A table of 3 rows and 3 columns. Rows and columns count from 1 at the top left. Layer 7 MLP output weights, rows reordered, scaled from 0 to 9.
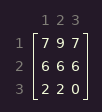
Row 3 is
2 2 0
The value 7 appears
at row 1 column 1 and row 1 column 3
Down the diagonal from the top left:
7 6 0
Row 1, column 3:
7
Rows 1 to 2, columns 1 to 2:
7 9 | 6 6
